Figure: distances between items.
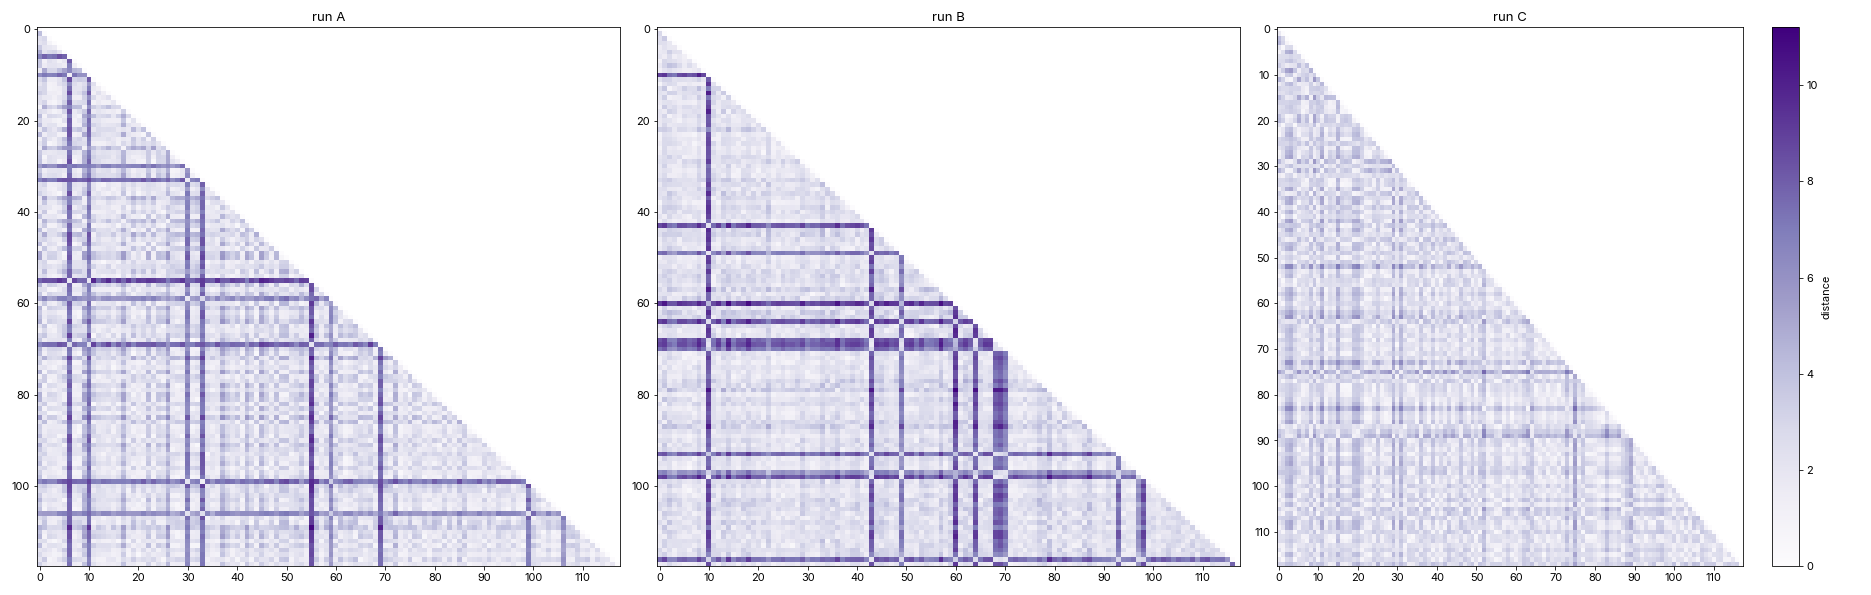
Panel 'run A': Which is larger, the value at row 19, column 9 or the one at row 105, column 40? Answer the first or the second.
the first
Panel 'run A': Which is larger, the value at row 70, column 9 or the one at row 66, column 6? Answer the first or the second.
the second
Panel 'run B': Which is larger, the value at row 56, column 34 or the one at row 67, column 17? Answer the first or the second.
the second
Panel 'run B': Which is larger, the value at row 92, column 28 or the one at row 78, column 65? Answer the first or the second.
the second
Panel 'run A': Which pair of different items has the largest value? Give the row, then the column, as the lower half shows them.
109, 55
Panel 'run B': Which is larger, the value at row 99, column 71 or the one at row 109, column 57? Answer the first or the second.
the second
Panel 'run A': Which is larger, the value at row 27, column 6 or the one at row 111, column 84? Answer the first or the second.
the first
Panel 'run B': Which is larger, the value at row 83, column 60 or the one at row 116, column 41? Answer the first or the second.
the first
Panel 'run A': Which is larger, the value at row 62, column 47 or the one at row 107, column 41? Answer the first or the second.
the second
